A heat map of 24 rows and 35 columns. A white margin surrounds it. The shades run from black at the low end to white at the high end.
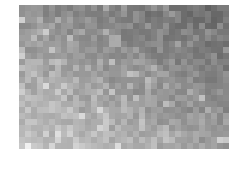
Grain: fine. Slope: up to the bottom left. Stripes: none. Ninth with the highest average: bottom left. Average level on the scale: 60%. Mirror symmetry: none. Ninth with the lowest average: top right.
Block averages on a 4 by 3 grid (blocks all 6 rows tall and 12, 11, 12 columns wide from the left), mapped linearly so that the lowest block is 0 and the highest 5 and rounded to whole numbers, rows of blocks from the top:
210
321
432
543
